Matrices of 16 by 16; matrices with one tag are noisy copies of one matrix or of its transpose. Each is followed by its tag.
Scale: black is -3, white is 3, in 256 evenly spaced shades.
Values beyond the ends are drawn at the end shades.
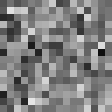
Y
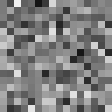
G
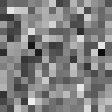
Y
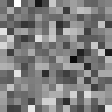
G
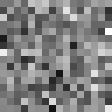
G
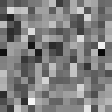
Y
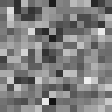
Y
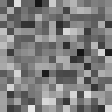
G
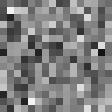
Y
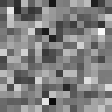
Y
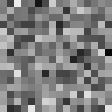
G
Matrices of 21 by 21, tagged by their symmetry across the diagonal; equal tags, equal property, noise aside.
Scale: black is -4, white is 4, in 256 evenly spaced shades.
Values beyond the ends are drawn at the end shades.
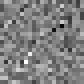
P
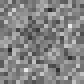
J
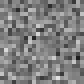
P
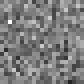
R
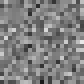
P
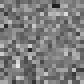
R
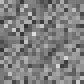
J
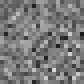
J
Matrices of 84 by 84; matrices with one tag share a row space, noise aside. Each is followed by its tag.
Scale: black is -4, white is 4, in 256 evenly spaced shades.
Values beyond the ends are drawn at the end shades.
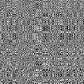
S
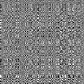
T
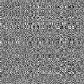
T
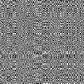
S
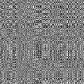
S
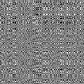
S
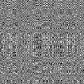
S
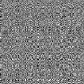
T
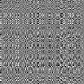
T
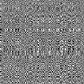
T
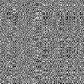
S
